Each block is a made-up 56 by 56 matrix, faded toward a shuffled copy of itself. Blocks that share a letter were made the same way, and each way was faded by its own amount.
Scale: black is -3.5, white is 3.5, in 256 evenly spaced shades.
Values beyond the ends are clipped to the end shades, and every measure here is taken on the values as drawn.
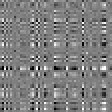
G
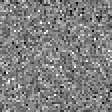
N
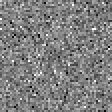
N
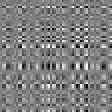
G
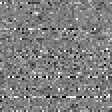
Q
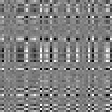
G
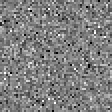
N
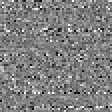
Q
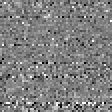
Q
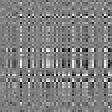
G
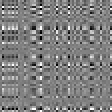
G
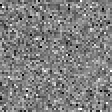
N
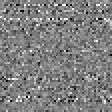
Q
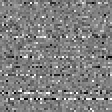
Q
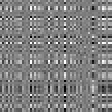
G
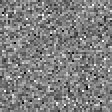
N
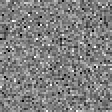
N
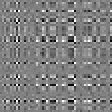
G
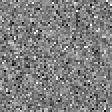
N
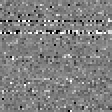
Q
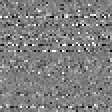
Q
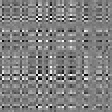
G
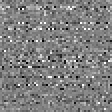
Q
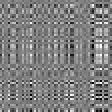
G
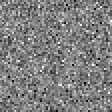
N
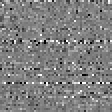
Q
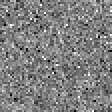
N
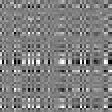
G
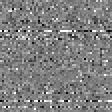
Q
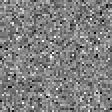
N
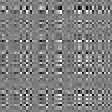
G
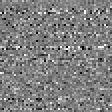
Q
